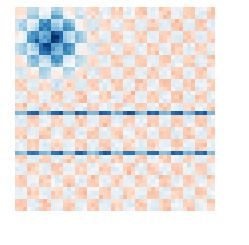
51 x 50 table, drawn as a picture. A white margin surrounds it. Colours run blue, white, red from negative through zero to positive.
Ninth with the lowest average: top left. Odd lines: rows 27 and 37. Dips: one, in the top left.
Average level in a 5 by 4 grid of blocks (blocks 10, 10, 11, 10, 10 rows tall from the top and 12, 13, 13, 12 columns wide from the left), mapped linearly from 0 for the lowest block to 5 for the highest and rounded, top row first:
0 3 5 5
2 4 5 5
4 4 4 4
4 4 4 4
5 5 5 5
